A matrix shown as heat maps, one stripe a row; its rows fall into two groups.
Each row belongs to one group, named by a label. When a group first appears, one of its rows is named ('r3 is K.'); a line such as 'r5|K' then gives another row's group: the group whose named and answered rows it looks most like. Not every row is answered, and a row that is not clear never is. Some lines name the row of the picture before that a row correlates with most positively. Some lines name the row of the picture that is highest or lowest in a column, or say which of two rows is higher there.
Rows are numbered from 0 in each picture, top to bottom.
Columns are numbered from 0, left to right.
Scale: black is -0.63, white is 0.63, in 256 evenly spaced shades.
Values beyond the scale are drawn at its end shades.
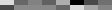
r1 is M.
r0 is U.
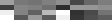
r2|U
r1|M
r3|U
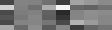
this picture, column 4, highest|1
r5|U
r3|M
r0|M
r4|M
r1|U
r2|M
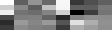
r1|U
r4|M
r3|M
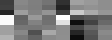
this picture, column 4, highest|3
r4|U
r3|U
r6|U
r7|U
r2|M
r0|M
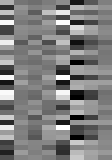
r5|M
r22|M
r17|M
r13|M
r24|M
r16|M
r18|U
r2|U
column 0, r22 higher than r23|No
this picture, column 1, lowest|8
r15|U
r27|U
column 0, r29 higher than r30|Yes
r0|U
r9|U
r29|M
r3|M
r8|U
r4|U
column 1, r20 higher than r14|No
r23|U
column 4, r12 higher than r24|Yes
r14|M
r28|M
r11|U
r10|M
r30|M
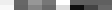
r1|U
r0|U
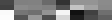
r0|M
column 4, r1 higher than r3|No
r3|U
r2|U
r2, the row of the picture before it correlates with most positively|1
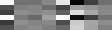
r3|U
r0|U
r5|M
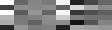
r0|U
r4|U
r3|U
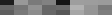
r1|M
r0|M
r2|M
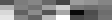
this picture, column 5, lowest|2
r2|U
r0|M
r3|U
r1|U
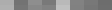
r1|U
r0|U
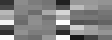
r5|M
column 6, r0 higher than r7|Yes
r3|U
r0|M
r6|M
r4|U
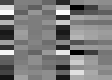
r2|U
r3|M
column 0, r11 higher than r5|Yes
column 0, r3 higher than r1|No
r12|M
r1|U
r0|M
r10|U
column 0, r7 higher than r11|No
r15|M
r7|M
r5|M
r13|M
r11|M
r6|M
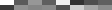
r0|U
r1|M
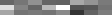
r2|U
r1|U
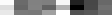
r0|U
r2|U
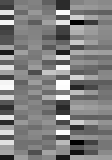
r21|M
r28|U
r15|M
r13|U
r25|U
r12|M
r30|U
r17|U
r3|M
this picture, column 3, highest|14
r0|M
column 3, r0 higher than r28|No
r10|M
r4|U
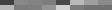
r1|U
